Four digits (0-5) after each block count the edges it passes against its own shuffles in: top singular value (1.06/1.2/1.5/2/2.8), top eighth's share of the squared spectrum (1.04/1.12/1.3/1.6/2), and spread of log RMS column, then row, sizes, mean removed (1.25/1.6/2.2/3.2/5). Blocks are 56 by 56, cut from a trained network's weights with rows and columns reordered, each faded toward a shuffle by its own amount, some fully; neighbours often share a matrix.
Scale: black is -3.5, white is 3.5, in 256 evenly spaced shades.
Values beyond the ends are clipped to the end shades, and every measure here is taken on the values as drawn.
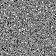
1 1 0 0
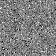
0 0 0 0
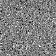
2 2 1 0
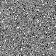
1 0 0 0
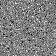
0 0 0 0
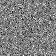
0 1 0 0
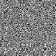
3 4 2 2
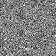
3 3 0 1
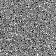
0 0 0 0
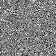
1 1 0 0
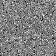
1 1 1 0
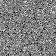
0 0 0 0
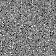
1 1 0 1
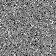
0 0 0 0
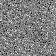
0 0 0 0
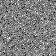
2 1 0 0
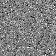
1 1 0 0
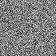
2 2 0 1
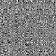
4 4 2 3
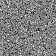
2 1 0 0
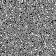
1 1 0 0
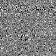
3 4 2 2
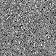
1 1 0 0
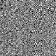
3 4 2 2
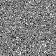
2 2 0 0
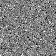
0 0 0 0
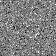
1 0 0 0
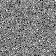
2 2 0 0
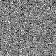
2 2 0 1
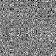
3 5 2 2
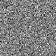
2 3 1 1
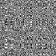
4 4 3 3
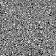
2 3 2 1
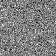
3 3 0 1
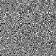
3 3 2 2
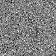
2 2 0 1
